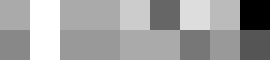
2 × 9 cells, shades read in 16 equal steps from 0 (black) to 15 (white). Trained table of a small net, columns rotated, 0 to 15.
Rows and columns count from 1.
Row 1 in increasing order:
0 6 10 10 10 11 12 13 15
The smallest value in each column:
8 15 9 9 10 6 7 9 0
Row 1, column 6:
6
